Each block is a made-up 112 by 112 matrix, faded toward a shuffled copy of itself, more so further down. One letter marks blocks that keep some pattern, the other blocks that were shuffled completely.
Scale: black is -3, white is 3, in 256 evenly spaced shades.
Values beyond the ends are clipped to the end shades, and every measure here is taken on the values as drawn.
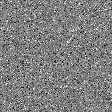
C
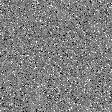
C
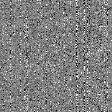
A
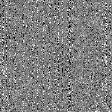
A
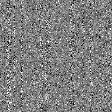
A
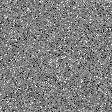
C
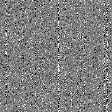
A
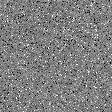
C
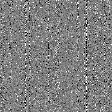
A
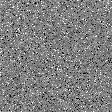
C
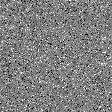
C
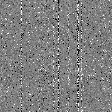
A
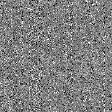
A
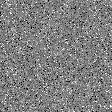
C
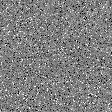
C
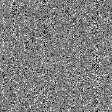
A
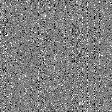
A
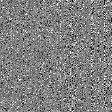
A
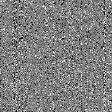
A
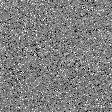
C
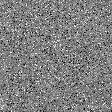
C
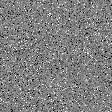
C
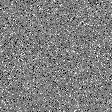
C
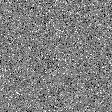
C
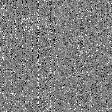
A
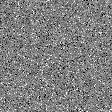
C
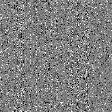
A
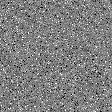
C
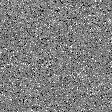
C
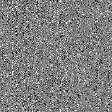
A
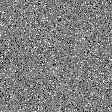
C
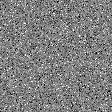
C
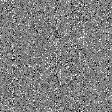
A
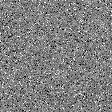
C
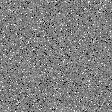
C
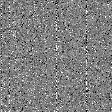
A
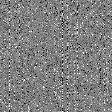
A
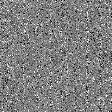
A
